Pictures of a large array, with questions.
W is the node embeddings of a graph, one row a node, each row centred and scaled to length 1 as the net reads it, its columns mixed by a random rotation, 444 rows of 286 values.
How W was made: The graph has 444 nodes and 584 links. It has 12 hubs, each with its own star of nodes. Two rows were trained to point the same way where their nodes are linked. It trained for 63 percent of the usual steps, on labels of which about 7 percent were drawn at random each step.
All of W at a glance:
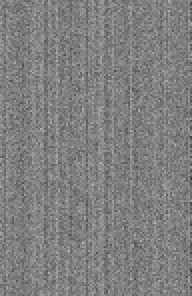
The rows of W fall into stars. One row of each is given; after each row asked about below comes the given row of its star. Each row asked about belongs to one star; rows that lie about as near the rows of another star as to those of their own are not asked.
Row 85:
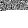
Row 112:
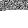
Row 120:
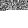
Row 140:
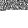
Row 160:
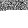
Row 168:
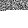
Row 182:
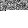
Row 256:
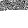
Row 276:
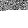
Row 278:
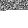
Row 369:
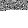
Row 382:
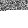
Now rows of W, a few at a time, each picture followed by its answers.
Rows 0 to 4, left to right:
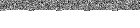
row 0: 276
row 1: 168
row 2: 276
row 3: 382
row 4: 160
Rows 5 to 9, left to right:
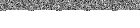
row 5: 112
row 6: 278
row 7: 112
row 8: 168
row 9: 120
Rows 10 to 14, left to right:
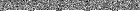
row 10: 276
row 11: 256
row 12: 85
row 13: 278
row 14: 182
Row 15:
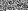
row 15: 182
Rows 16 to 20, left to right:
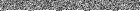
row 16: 276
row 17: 276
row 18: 168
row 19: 168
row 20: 256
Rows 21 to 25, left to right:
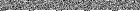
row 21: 160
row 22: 168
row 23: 382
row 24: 112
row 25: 140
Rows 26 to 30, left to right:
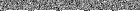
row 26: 276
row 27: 256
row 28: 120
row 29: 369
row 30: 112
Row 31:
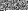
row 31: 369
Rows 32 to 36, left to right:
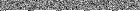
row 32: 382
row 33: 85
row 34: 160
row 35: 276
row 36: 112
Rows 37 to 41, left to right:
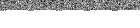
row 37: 168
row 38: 276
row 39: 112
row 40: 278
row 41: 369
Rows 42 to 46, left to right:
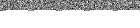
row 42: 369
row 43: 382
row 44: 112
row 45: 140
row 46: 160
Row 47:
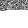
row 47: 120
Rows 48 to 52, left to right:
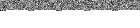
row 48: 182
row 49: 182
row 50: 369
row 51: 369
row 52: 112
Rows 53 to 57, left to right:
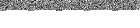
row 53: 256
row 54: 168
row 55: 278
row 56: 382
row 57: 256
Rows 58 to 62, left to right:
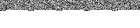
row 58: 85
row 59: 182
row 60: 256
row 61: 160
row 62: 369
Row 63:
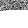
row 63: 382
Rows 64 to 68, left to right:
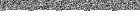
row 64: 276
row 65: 112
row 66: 382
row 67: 182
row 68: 160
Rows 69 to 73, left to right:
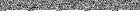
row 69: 168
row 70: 85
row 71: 276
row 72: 256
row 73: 182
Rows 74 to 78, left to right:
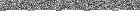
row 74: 160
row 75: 276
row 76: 85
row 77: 382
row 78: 168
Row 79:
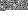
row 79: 278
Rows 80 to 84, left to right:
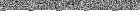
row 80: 276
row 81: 140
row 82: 120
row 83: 369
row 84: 140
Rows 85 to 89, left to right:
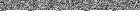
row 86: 278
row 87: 276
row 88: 112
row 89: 382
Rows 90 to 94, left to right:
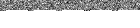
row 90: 160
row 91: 85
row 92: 140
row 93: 382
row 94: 85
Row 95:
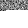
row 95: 160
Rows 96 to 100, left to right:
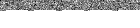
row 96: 120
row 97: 85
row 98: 278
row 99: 369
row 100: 256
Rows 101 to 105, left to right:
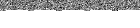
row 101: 276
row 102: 85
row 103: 278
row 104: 256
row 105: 182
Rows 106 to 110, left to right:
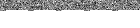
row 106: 160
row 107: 160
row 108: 85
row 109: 168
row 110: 140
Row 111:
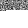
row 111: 112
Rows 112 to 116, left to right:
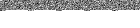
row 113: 276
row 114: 278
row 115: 278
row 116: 369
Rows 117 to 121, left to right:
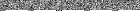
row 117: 85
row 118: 160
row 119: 182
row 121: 120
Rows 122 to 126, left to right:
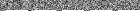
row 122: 120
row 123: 369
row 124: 160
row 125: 112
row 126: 168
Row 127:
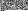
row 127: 276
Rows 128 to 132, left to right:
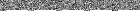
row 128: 278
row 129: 276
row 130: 168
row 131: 120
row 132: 120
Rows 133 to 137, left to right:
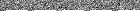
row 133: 168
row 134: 382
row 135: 168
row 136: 369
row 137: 120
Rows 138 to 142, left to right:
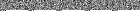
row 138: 112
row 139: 369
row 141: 256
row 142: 369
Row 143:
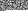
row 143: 112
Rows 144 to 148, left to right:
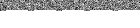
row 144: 85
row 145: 182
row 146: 382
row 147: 278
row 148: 112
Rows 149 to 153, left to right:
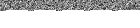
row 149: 140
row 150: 112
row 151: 112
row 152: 382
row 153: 369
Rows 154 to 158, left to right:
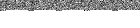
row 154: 112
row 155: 278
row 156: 112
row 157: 382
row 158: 182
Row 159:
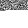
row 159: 278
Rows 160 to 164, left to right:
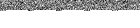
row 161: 369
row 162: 140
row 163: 140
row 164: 382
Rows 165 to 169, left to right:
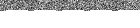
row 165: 140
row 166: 278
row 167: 160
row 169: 168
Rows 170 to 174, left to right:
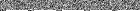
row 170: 182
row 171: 369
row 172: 182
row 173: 182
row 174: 276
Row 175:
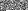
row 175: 182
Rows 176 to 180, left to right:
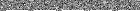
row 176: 256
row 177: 276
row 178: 276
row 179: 256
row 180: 369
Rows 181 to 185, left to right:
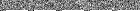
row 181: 382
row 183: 369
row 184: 369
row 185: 276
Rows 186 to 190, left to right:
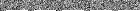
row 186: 112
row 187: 140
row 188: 85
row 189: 168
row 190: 382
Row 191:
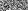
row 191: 85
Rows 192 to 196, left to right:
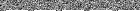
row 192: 120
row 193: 112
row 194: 182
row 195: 85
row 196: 256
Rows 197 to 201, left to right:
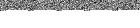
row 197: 160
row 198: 85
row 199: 140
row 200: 120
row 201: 256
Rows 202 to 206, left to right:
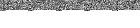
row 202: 160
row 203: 120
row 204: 278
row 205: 120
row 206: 382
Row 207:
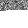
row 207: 276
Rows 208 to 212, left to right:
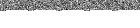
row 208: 278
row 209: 168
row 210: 256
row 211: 182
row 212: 168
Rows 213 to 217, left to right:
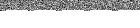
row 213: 85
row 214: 112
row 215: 160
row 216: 120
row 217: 112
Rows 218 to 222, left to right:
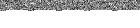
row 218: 120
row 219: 369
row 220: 160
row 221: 382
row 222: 140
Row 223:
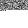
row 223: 112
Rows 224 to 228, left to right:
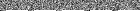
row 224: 160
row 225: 276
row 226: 276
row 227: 120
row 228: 85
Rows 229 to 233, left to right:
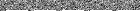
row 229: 160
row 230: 369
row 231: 256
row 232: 168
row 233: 278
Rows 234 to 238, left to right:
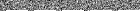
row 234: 168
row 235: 140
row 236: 256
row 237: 369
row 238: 256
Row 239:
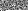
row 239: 276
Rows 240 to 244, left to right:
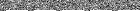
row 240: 278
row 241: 85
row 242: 256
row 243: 182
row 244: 112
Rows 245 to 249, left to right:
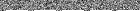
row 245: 140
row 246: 382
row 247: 382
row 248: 369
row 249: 140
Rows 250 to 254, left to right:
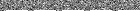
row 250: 160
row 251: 85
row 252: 160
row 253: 85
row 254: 278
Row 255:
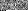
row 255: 182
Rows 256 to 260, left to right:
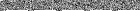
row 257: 382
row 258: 278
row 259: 112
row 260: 140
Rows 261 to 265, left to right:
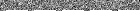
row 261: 369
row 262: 140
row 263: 112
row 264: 278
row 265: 182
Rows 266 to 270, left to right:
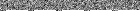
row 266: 369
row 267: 182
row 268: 112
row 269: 382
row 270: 276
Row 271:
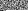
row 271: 369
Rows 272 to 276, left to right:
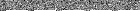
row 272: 278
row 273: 278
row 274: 382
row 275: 256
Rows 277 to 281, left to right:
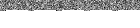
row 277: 182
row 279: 112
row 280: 382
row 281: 140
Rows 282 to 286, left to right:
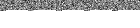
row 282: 140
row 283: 120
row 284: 382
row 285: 369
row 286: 160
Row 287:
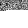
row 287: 120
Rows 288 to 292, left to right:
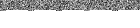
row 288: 382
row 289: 168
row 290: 160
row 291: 276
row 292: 140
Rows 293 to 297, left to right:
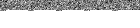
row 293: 168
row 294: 276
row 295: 369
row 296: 382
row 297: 120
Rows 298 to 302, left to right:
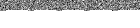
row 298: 168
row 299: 276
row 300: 120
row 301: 369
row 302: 85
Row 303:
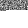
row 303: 278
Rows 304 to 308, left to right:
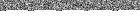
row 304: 182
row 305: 276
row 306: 182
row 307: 160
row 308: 168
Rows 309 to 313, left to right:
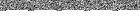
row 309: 256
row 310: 85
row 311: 120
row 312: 168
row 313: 182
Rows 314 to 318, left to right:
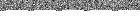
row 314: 160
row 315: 85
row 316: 85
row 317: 369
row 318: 182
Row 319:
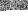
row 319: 278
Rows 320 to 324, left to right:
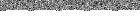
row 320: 182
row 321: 168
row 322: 276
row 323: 382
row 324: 112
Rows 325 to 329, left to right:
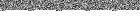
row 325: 276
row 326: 369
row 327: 112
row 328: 256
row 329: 276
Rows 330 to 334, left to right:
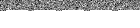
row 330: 120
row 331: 160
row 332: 382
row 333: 112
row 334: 276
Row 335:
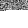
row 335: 120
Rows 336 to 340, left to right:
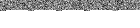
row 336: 182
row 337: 112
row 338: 278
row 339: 112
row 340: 256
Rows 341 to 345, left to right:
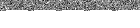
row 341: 160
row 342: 182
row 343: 160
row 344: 168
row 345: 120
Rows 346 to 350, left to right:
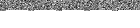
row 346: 140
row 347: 256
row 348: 160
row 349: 85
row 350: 382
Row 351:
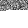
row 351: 140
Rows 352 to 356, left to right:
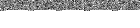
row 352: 276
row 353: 382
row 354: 120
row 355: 112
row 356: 160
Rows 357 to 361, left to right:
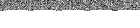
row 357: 276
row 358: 276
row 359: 276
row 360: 112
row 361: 278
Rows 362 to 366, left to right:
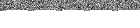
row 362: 160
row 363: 168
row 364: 182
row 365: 160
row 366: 182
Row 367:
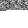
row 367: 278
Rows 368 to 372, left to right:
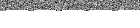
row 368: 256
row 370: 182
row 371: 369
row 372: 120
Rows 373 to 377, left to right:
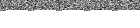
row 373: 160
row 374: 369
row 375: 278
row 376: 160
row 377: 182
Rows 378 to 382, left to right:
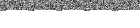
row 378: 140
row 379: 182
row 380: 182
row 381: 168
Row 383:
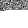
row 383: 120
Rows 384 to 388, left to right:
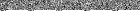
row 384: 120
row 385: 120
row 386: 160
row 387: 369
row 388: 369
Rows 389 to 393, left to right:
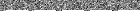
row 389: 140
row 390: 168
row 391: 182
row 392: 120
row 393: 85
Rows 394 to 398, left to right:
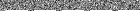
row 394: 276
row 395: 369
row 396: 120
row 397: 160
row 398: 278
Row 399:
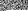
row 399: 140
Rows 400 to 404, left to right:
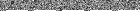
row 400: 382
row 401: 160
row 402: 160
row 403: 278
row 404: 276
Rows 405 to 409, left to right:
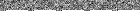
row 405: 140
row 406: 182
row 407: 182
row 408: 278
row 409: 168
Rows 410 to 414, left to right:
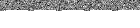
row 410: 120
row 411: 112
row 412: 278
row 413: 369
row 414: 140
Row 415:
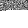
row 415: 85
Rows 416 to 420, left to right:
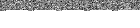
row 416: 168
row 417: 256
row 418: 256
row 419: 112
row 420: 85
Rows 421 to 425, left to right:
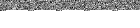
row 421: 85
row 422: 382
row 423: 369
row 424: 382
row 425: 276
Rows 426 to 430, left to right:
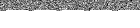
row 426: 120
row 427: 140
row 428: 120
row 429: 256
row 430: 182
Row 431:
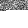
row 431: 278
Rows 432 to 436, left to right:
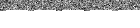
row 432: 278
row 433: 276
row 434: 85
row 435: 112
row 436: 382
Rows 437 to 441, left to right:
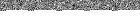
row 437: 120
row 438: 112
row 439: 168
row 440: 276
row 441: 276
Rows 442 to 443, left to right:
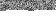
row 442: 85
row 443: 278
